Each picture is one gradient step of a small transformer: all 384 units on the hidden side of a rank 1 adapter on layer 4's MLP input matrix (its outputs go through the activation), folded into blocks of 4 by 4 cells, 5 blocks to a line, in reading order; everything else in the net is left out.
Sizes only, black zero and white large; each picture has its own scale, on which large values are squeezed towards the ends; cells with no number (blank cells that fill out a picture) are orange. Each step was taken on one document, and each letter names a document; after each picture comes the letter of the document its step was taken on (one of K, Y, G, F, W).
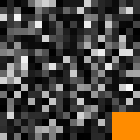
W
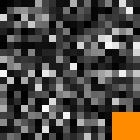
W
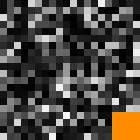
W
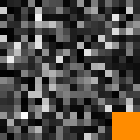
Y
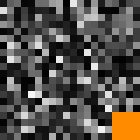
Y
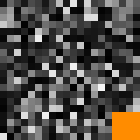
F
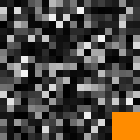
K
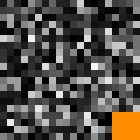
Y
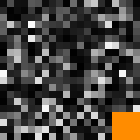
W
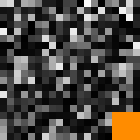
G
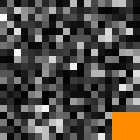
W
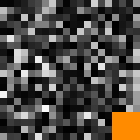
K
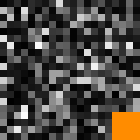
Y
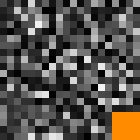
K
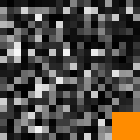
F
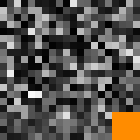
Y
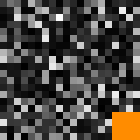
G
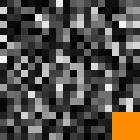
Y
